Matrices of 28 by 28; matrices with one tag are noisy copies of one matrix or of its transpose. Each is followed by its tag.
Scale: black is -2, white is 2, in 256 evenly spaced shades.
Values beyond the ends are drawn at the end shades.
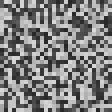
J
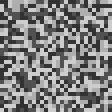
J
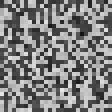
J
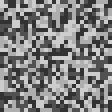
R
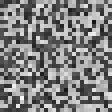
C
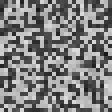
C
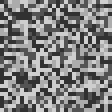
J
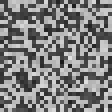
J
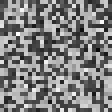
C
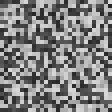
C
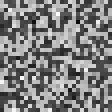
R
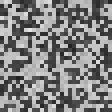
R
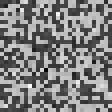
C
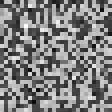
J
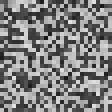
J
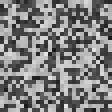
R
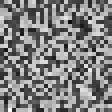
J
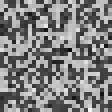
R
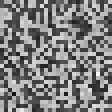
J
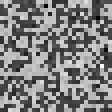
R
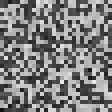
C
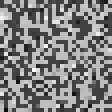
J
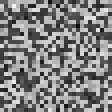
J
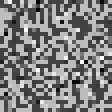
J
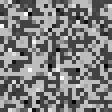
R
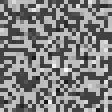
J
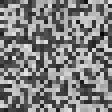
C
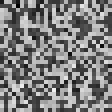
J
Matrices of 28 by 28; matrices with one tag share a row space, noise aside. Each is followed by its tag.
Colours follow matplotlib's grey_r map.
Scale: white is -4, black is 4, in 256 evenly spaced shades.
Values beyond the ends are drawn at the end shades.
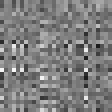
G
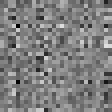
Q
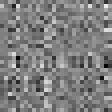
Q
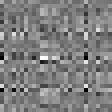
G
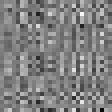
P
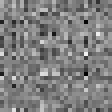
G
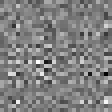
Q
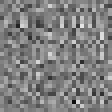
P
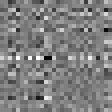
Q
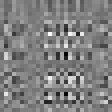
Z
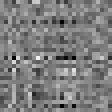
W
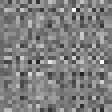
P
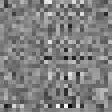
Z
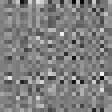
P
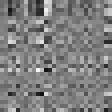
Q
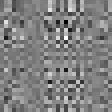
Z
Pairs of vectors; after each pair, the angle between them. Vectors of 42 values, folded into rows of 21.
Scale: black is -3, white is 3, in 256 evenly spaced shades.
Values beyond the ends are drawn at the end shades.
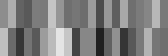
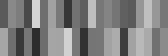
partly aligned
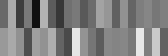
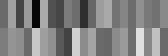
nearly parallel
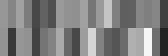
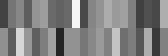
orthogonal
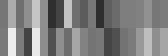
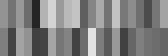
partly opposed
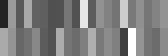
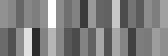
partly opposed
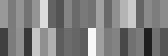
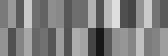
partly opposed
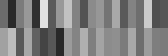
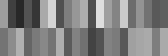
orthogonal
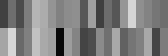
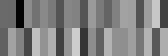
partly aligned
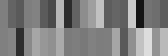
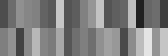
nearly parallel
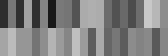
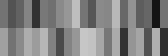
orthogonal
